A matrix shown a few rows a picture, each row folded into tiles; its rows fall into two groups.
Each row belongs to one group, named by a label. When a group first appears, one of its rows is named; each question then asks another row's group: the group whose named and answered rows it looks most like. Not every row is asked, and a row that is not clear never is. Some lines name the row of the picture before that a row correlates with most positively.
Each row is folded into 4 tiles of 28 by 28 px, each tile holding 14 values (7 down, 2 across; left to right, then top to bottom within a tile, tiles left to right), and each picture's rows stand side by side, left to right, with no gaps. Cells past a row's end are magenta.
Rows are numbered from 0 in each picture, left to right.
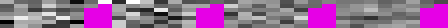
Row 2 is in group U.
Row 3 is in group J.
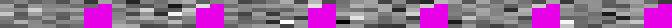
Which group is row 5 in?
J
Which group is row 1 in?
J
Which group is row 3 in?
J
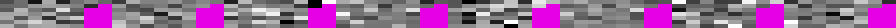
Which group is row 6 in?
U
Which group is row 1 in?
J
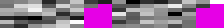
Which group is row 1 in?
U
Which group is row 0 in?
J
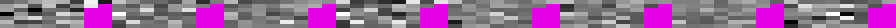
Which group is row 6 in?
J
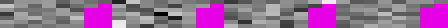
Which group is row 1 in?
J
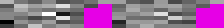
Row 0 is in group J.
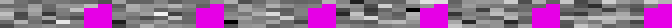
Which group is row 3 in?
U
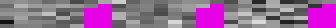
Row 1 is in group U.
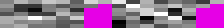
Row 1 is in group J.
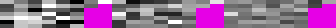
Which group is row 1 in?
U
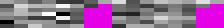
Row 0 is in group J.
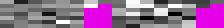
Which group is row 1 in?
J
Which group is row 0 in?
U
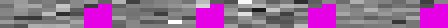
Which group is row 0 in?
J
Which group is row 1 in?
U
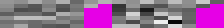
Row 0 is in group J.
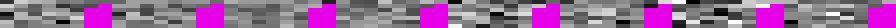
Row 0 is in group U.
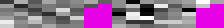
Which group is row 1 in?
U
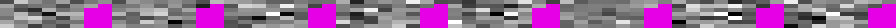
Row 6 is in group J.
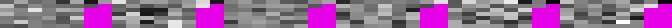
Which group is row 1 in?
U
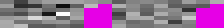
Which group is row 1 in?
U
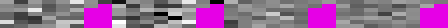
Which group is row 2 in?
J
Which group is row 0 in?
J
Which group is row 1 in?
J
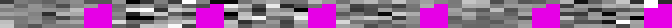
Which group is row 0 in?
J
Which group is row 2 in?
U
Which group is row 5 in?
U
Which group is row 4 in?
J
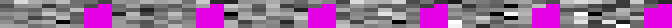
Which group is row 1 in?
U
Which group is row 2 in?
U
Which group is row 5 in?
U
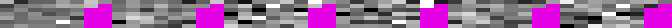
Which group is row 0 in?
U
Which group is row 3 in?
U
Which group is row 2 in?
U
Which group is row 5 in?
J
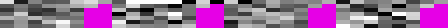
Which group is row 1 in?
U
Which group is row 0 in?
U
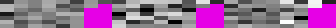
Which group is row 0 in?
U
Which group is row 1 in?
U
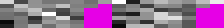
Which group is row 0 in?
J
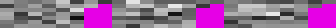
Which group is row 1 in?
J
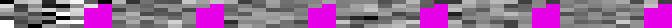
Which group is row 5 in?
U
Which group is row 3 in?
J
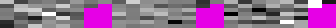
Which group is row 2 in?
U
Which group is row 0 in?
J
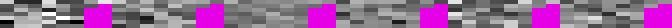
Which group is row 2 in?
J
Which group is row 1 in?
J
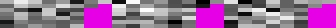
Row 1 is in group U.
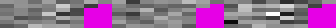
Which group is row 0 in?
J
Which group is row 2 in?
J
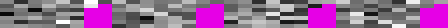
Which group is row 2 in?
J
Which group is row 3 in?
U
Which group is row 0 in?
U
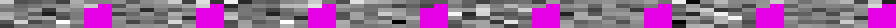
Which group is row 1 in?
U
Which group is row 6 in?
J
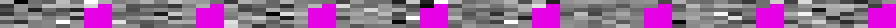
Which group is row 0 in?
U
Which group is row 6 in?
J
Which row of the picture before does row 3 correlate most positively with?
3
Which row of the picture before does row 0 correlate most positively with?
1
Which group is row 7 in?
J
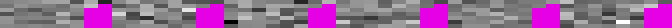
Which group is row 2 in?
J
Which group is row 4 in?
J
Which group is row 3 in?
J
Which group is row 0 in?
U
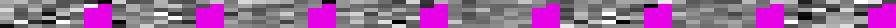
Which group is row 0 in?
U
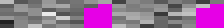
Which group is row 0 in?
J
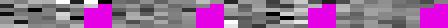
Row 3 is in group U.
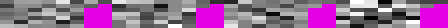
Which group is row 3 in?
J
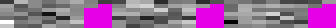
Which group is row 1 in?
J
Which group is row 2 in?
J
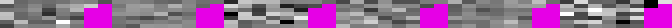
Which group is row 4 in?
U
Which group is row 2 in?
U
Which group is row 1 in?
J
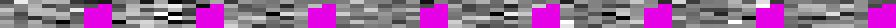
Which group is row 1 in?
J
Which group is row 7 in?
J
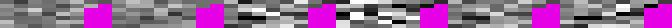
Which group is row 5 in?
J
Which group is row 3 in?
U
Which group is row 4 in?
J
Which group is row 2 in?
J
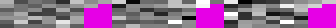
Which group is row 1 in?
U
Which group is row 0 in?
U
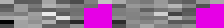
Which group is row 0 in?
J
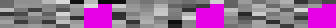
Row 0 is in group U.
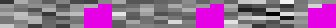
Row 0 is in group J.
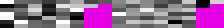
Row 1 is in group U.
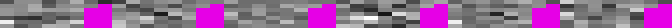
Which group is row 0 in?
J
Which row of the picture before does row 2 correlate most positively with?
0
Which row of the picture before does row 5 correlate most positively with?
0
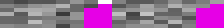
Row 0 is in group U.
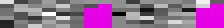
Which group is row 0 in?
J
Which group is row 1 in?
U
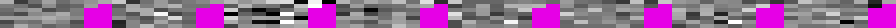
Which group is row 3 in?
U
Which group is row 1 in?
J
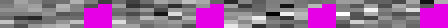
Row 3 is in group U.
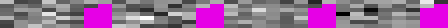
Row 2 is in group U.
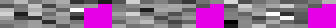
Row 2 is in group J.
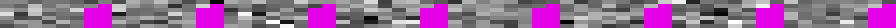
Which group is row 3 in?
J
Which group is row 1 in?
U
